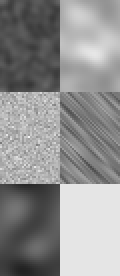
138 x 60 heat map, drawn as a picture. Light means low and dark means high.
The table splits into 3 rows of 2 panels. Panel 1,1: high, blotchy, faint in contrast. Panel 1,2: low, smooth. Panel 2,1: low, fine-grained. Panel 2,2: middling, slanting down to the right. Panel 3,1: high, smooth. Panel 3,2: very low, flat.
